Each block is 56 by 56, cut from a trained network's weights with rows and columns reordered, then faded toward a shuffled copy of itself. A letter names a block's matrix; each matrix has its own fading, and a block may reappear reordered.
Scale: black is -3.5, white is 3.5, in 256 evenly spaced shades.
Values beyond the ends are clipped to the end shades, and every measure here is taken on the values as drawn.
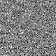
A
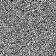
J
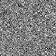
J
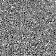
A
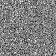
J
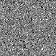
A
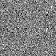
J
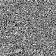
A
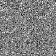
J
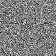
J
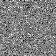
A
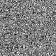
A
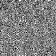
J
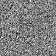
J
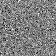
A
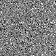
A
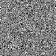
J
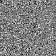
A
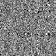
J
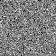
A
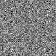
J
